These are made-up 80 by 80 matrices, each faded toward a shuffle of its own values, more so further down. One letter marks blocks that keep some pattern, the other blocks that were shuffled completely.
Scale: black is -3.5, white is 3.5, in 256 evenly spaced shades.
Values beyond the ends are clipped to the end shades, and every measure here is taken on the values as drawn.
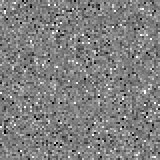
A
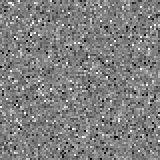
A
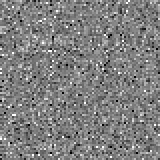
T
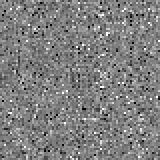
T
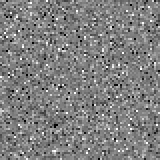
A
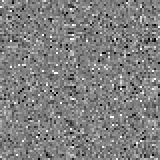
T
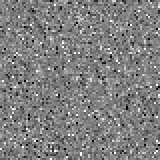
A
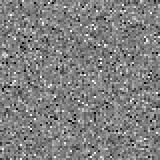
A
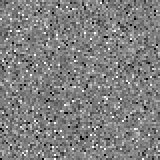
A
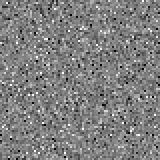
A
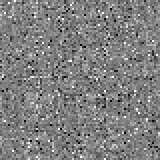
T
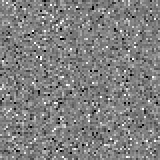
T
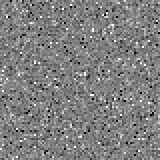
A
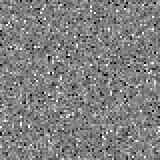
A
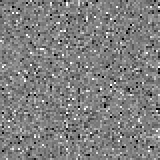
T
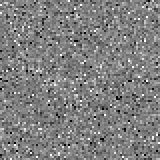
A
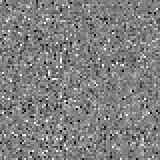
T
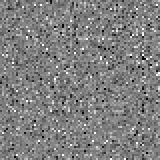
T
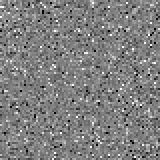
T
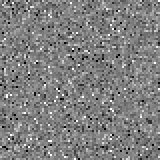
T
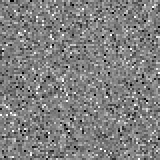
A
